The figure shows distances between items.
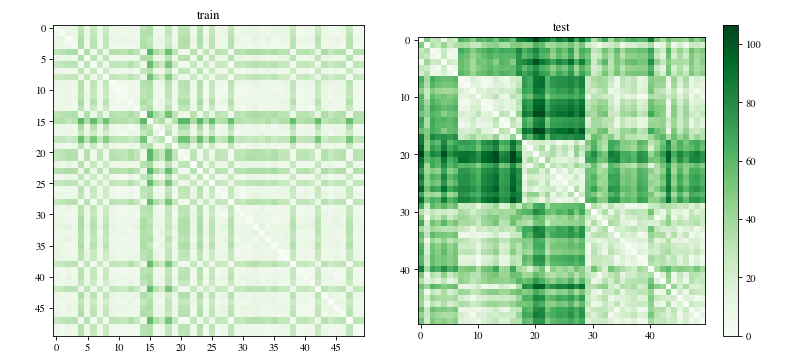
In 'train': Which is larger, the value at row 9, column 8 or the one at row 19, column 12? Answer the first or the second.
the first
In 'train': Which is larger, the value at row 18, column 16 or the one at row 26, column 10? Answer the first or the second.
the first
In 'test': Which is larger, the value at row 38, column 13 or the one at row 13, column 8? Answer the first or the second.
the first
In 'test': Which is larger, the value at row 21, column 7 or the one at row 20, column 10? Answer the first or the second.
the first
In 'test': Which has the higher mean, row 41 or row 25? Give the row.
25
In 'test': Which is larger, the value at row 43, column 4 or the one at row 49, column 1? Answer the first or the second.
the first
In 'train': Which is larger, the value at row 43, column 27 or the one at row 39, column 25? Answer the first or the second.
the second
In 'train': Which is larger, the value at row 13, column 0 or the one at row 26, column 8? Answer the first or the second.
the second
